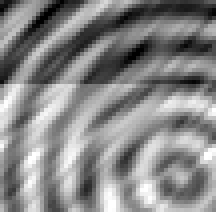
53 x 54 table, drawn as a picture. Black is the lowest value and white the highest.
Rings: centred on the bottom right. Average level on the scale: 50%. Seam: horizontal, 40% of the way down, the bottom part higher.
